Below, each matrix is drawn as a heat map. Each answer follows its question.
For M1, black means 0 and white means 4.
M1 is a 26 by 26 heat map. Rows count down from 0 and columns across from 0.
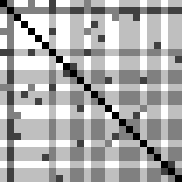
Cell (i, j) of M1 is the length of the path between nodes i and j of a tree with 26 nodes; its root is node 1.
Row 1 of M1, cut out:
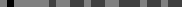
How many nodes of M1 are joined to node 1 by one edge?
12
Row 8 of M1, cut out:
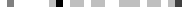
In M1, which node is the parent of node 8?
25
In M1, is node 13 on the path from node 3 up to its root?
yes
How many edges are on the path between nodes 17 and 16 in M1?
3
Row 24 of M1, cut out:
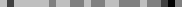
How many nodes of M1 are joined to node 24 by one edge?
2
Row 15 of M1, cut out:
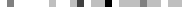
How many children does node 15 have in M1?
0
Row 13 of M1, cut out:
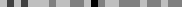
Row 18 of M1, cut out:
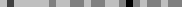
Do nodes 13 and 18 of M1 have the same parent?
yes
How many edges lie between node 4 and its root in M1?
2
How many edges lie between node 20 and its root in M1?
2
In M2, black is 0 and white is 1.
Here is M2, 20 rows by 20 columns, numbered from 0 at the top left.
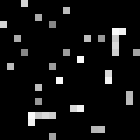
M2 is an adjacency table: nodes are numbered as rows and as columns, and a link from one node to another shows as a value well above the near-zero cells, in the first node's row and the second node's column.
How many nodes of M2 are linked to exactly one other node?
10
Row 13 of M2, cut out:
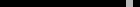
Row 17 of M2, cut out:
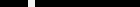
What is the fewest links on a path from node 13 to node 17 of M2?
6
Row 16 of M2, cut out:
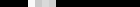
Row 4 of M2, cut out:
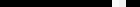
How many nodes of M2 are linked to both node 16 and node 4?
0
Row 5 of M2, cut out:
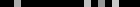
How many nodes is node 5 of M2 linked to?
4
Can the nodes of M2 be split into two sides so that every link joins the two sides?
yes
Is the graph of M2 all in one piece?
no
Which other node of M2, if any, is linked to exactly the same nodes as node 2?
node 12
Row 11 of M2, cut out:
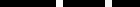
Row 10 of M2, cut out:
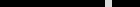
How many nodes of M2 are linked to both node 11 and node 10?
1
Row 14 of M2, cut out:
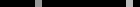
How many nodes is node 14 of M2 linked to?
2
